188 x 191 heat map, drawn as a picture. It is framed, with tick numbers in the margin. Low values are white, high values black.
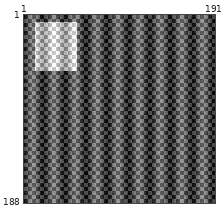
Stripes running up and down repeat 9 times from left to right. The ninth with the lowest average is the top left. In the top left lies a patch that is lower than the rest.
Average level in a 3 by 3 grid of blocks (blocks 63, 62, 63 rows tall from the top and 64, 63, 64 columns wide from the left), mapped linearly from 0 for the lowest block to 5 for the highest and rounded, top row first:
0 5 5 | 5 5 5 | 5 5 5
